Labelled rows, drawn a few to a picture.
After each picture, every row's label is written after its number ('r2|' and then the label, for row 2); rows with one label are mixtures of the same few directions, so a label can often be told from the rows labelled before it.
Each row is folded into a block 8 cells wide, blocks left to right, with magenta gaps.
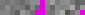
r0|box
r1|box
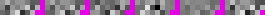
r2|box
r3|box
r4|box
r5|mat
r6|box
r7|box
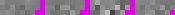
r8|mat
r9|mat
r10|box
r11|box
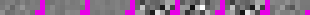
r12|mat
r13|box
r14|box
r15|box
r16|mat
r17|box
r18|mat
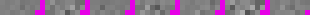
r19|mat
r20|box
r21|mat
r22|mat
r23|box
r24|box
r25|mat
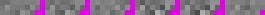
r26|box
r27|box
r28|box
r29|box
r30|box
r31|mat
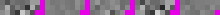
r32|box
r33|box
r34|box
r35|box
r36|box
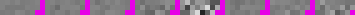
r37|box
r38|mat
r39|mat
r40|box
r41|box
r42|mat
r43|box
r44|box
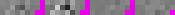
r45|mat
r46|mat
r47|mat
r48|box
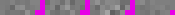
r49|mat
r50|mat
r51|box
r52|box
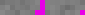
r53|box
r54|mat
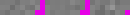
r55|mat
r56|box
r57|mat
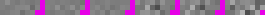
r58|box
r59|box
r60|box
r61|mat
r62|mat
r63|box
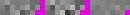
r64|box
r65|box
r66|box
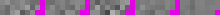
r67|box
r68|box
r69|box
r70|box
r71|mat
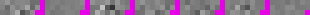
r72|box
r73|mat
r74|mat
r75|box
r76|box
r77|mat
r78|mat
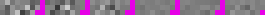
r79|box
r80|mat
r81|mat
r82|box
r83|box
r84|mat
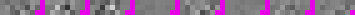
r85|box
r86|mat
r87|mat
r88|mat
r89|box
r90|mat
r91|mat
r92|box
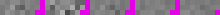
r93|mat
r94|box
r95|mat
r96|box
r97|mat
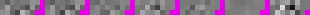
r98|box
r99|box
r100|box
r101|mat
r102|mat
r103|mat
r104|mat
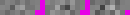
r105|mat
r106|mat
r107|mat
